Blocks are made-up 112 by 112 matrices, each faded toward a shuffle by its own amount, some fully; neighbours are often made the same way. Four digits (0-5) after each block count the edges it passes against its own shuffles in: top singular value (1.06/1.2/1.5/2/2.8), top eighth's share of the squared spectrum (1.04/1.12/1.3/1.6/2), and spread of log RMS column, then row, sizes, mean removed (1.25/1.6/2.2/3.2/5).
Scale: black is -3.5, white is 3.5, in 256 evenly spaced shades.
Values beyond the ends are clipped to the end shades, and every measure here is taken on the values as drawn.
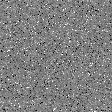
0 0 0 0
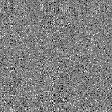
4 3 2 2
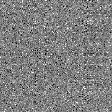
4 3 2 1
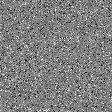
1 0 0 0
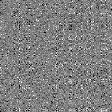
4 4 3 2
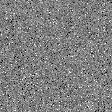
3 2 1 0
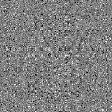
4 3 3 2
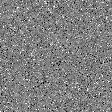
0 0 0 0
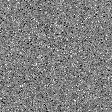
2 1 0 0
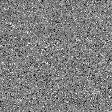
0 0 0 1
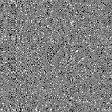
4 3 2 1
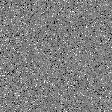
3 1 0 0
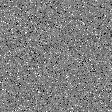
0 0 0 0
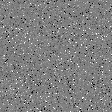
2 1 0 0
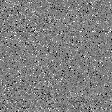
3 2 0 1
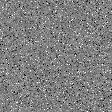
0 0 0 0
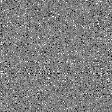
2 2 2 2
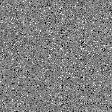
1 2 2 2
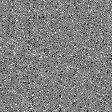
1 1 1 0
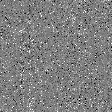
2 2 2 0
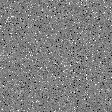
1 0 0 0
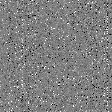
2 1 2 0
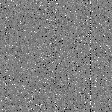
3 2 1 0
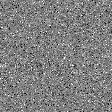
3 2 0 1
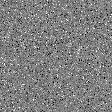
2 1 0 0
